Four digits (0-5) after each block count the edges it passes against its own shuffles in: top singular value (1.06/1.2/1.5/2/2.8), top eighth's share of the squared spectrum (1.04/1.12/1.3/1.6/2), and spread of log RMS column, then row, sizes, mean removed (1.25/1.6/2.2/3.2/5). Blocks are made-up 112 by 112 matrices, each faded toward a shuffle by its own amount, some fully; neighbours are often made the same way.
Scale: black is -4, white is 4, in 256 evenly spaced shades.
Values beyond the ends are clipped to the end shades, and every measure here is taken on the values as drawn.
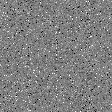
0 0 1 0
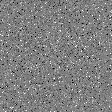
0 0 0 0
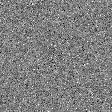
0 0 0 0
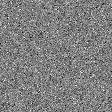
0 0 0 0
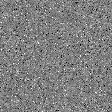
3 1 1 0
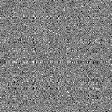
5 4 2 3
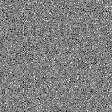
4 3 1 1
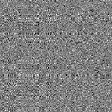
5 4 3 3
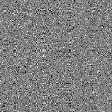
4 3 2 2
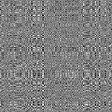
5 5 4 4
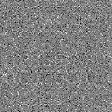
4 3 2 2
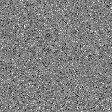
4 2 1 1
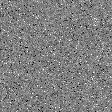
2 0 0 0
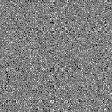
4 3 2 2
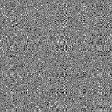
5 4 3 3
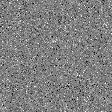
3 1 0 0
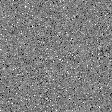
3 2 1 0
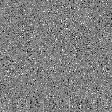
3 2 1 1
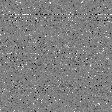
3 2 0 2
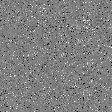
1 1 0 0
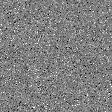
1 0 0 0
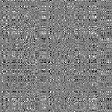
5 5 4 3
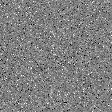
0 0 0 0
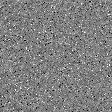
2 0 0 0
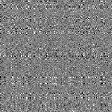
5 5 3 3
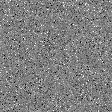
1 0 0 0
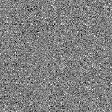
4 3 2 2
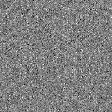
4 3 1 1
